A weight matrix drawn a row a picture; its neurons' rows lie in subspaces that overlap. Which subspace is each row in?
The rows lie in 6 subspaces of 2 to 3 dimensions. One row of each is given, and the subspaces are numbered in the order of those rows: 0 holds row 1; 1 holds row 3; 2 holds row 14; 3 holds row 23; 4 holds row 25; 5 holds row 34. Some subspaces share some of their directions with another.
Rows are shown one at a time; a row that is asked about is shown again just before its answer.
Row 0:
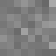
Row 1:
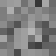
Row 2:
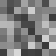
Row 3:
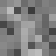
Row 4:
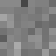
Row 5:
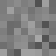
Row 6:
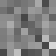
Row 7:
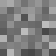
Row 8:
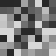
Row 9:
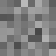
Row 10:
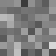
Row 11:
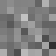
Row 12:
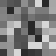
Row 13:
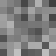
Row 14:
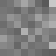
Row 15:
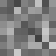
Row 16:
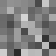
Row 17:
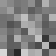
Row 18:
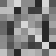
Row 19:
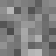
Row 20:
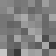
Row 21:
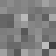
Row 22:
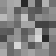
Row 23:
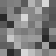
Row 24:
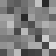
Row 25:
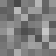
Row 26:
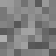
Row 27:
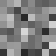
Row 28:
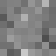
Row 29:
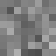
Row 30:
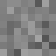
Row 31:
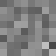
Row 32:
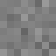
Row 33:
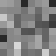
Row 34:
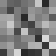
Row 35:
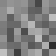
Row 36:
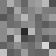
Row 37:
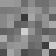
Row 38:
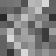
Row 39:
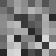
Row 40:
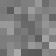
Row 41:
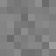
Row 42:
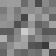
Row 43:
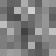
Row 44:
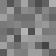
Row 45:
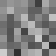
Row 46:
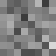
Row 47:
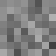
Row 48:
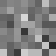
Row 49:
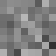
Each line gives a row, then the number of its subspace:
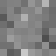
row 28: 3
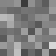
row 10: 2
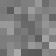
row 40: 1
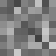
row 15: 4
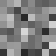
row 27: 4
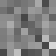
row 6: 4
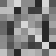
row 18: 4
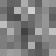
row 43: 1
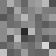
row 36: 1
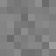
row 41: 5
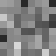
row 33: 2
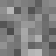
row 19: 1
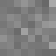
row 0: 2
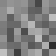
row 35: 3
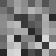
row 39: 5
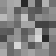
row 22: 2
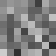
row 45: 3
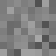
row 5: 0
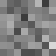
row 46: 5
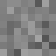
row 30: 0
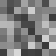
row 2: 1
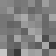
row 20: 5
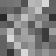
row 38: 3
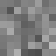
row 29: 1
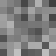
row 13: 2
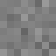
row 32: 1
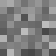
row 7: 0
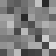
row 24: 5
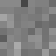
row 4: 2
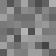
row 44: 1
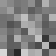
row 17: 5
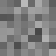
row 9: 2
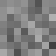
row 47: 3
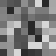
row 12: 0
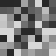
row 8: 0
